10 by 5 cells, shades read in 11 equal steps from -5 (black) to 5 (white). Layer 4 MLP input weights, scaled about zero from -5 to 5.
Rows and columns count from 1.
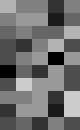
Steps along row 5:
up up down up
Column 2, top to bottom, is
0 1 0 -3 0 -1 3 0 1 -1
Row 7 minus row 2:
-2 2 0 5 -1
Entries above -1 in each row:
4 3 2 2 3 1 3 4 3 1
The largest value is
3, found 3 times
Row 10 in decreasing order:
0 -1 -2 -2 -3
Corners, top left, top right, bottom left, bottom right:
2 0 -2 -2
